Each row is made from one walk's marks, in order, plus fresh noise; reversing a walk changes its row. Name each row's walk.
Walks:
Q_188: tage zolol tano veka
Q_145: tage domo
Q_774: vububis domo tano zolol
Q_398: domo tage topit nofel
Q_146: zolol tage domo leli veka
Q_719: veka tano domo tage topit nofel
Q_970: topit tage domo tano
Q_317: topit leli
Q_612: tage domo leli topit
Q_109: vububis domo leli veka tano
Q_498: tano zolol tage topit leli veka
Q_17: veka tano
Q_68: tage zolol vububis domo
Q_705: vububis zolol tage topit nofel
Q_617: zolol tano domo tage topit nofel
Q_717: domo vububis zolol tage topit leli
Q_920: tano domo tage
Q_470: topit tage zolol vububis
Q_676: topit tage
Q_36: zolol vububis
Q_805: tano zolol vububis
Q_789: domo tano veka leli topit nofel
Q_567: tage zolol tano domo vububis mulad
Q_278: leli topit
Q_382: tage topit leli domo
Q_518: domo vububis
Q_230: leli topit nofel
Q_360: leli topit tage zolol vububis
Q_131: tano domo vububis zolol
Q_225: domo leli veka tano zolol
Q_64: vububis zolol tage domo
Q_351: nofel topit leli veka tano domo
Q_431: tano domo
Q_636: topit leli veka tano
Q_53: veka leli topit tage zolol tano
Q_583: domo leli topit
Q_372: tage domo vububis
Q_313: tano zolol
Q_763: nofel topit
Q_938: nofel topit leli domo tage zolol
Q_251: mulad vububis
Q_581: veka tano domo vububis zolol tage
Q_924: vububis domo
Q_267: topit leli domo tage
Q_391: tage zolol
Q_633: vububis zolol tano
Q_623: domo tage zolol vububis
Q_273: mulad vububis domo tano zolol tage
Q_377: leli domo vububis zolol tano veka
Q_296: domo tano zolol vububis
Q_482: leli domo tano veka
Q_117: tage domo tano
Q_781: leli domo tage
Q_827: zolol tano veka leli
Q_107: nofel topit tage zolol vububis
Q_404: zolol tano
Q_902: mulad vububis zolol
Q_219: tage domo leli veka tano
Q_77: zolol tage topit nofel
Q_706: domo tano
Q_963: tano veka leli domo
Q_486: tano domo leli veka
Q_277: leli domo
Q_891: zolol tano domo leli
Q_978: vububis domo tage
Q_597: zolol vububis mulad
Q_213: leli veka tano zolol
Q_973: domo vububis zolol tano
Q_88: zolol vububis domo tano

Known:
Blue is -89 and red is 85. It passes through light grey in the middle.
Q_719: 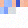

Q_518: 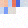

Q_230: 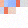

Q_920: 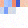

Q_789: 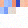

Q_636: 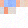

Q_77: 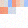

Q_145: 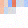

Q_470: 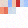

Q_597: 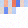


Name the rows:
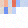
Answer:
Q_978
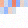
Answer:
Q_219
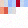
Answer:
Q_676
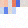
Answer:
Q_774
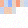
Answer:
Q_360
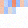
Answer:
Q_188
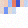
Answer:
Q_88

